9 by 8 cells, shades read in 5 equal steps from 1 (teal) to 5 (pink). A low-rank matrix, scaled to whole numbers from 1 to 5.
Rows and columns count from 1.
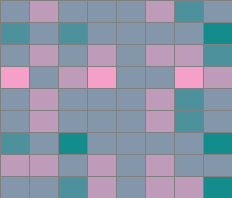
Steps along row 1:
up down same same up down up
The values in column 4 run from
3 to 5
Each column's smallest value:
2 3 1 3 3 3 2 1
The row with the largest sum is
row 4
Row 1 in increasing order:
2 3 3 3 3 3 4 4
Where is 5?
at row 4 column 1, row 4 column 4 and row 4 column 7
